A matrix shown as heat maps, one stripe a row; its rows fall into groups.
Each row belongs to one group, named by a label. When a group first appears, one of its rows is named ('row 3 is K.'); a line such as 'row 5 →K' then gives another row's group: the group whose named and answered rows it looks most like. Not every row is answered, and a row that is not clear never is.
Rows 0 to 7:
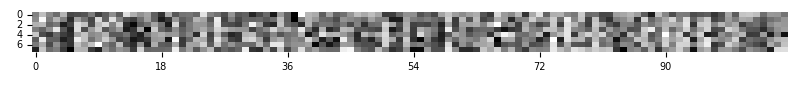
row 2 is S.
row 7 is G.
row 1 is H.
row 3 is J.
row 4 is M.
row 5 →S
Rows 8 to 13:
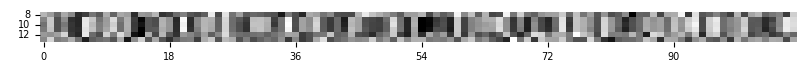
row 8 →H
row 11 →S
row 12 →J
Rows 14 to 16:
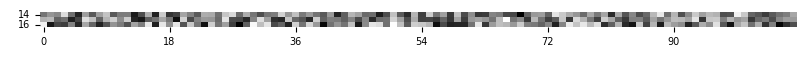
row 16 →M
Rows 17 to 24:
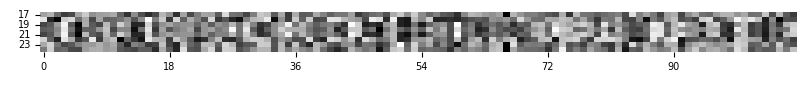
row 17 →S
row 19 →J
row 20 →J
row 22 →M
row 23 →S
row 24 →S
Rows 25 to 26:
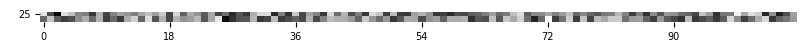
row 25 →M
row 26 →G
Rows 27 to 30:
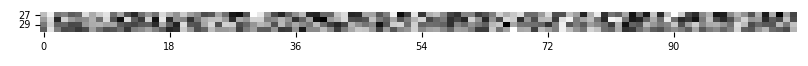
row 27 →M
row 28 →M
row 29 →S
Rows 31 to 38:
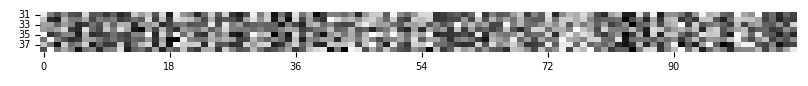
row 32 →M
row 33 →H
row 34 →J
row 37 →M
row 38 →H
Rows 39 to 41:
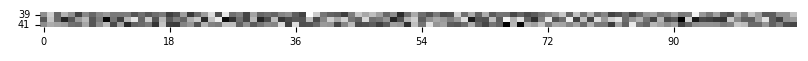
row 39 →H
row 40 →G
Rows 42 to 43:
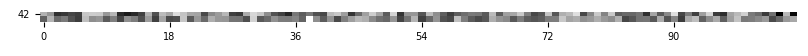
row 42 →M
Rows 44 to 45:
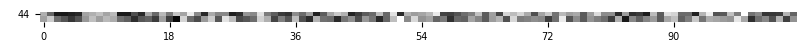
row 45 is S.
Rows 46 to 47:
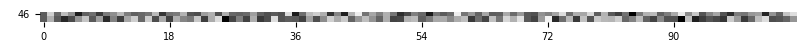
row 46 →H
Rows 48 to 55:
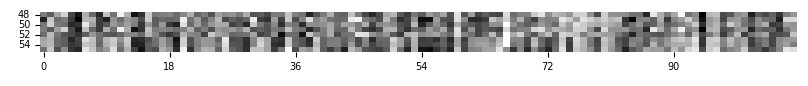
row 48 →J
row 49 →G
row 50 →G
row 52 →G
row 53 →S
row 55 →S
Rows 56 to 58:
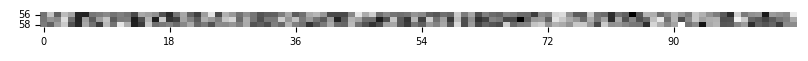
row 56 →H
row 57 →J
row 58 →J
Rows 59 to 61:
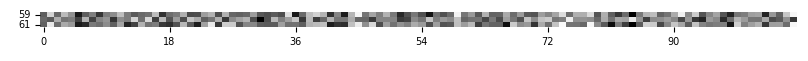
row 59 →H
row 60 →J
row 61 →H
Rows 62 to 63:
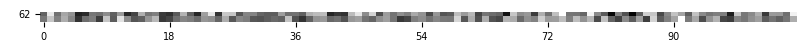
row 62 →H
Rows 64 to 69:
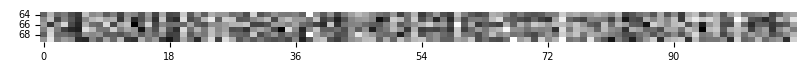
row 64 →G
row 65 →S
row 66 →J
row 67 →S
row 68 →G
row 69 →H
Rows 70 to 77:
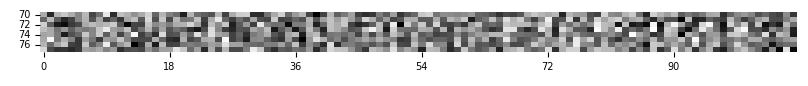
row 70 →J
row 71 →G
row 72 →M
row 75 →H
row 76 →J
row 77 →M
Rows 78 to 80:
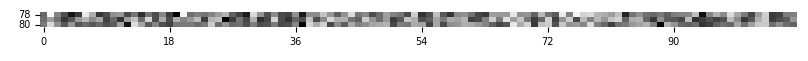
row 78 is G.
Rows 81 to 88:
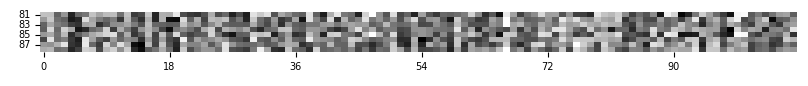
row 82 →G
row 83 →G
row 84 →H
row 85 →M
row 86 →G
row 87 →J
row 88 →S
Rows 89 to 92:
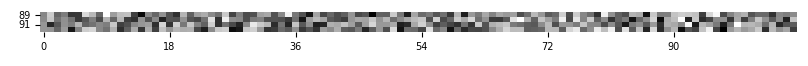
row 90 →H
